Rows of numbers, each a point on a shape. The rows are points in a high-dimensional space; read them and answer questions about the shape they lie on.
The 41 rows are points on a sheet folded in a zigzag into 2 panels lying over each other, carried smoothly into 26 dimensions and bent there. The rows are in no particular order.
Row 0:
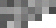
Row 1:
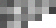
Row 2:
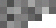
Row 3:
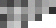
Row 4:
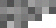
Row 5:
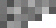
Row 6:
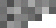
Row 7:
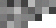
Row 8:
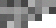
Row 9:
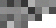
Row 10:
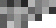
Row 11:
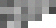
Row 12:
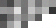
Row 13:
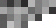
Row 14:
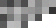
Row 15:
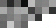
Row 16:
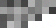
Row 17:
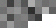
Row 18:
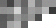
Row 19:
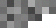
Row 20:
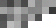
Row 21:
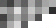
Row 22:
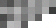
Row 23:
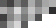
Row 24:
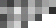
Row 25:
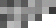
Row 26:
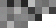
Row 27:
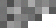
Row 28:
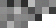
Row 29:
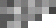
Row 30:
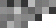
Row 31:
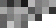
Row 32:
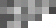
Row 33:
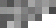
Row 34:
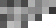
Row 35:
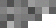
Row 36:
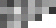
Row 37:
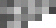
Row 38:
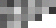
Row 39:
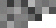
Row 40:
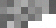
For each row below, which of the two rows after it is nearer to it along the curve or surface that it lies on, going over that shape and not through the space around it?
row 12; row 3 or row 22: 3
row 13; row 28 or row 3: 3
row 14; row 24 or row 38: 24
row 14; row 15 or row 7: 15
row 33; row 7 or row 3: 3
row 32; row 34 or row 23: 23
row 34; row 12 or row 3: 3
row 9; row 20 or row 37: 20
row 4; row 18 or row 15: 15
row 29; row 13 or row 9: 13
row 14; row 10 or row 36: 10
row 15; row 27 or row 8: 8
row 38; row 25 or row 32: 32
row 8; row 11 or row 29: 11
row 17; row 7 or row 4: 7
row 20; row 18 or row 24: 24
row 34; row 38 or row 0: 0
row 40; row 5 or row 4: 4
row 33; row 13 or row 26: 13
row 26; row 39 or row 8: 39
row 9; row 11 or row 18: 11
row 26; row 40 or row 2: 2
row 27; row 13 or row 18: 18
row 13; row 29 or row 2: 29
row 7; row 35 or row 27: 27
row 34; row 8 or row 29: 8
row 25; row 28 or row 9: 9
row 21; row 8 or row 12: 12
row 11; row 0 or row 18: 0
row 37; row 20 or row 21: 21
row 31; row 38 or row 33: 33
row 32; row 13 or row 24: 24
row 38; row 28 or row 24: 24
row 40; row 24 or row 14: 14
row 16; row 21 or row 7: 21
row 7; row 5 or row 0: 5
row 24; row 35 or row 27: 27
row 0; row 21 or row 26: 21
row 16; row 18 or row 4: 4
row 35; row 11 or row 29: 11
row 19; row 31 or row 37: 37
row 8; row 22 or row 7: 22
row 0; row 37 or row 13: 13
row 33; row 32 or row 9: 9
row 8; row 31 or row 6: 31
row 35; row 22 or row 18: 22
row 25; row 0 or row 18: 0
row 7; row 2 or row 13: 2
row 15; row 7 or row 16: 16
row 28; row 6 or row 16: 6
